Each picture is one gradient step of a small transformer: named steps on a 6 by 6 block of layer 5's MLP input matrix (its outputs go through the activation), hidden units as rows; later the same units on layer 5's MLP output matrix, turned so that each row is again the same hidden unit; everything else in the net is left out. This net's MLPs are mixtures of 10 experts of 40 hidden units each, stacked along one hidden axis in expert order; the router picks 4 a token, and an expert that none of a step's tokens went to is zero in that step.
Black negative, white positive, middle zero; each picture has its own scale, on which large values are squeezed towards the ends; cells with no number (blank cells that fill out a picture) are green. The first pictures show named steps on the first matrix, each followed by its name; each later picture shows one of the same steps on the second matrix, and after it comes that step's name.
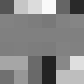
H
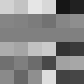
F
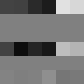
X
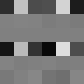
F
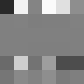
H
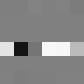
X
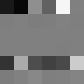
H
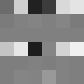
F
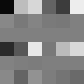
F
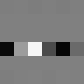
X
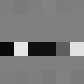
X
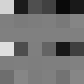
F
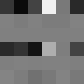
F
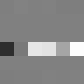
X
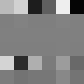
H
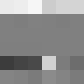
H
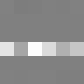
X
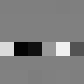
X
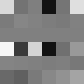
F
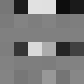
F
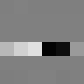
X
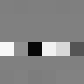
X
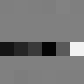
X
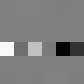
X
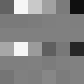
F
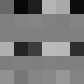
F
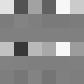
F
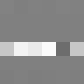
X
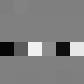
X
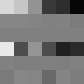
F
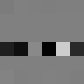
X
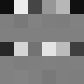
F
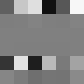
H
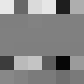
H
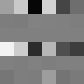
F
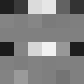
F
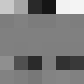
H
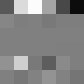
H
